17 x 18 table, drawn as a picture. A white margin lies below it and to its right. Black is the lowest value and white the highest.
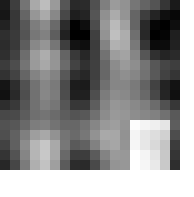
Ninth with the lowest average: top right. Stripes: upright, repeating 2 times. Odd patch: higher, in the bottom right. Ninth with the highest average: bottom right.
